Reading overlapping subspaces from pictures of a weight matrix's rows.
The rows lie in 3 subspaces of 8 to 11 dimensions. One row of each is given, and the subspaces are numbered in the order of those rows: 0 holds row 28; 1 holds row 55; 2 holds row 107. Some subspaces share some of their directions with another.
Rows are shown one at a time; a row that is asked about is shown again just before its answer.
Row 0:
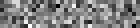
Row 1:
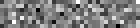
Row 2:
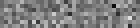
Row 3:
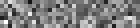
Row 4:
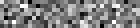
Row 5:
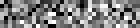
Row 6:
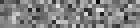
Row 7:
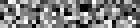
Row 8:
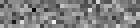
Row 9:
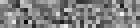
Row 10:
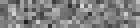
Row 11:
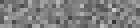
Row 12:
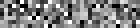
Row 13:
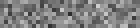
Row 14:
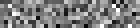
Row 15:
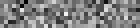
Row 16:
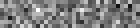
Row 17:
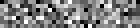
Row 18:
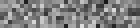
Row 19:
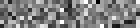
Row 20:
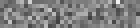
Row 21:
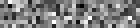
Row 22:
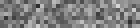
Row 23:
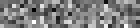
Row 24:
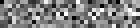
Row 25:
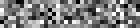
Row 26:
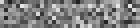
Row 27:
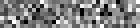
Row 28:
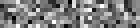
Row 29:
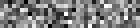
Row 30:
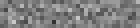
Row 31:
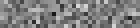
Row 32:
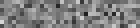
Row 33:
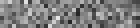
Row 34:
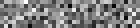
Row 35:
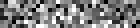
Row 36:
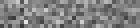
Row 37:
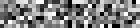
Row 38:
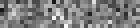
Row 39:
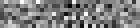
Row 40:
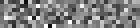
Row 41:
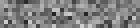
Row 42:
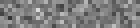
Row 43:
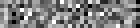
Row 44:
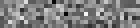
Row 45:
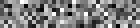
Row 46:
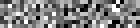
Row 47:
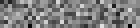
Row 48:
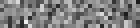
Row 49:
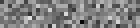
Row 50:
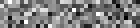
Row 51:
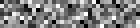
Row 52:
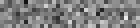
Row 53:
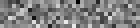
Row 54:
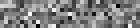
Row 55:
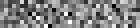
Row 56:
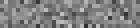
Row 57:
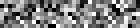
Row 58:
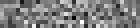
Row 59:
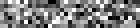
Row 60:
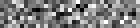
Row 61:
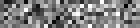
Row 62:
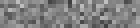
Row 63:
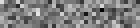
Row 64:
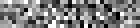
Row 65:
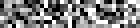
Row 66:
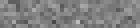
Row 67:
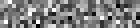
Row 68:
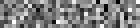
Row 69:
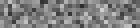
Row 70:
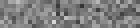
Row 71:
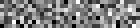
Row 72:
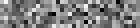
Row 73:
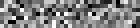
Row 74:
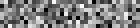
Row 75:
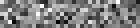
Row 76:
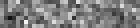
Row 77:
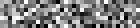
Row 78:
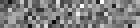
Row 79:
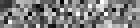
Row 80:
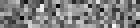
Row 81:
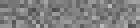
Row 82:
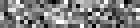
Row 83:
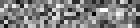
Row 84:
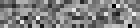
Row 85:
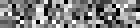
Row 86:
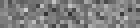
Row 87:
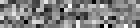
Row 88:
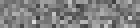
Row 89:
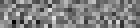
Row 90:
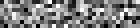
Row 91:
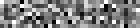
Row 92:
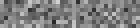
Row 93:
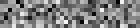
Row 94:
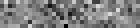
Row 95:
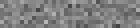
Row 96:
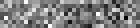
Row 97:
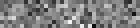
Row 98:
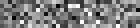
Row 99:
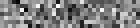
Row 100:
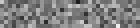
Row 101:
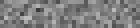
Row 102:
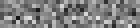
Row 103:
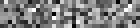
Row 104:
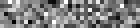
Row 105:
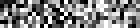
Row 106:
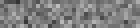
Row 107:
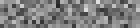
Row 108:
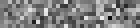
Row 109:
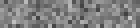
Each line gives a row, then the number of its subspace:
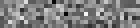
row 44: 2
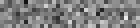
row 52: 2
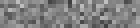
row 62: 0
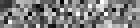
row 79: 1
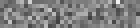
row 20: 2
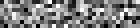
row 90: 2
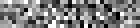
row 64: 0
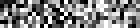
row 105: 1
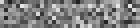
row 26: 2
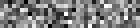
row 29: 0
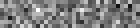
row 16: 2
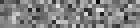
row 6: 2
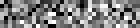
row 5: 1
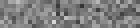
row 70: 2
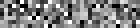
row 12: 1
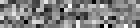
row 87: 0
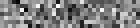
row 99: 0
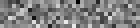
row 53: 2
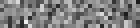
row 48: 0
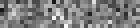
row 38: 0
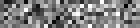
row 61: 1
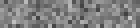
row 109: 0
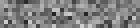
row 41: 1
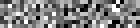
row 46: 1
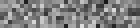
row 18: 1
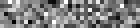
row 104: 0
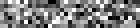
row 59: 0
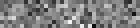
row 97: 0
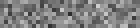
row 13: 1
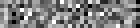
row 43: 2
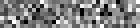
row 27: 2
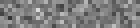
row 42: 2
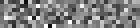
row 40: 2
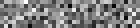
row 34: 1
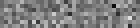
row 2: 1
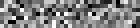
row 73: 2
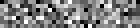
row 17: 0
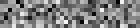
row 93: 2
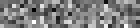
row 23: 0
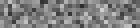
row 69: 1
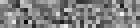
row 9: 0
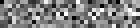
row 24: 2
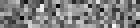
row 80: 0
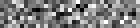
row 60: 2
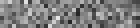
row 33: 2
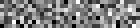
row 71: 2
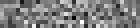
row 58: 0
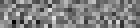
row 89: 2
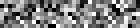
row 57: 1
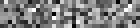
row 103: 2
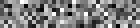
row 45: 1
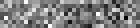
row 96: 1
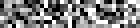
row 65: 2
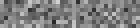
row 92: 2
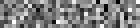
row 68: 2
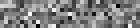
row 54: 1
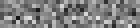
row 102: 2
